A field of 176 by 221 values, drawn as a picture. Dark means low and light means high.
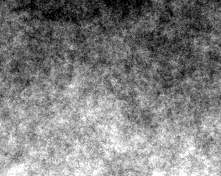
There is an overall slope up to the bottom. No regular stripes run through it. The field is mottled with small blotches. No row or column stands out.
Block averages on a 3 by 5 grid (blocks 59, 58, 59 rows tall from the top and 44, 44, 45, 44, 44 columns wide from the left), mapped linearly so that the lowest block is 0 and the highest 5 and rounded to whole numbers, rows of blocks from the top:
10000 | 23322 | 55555
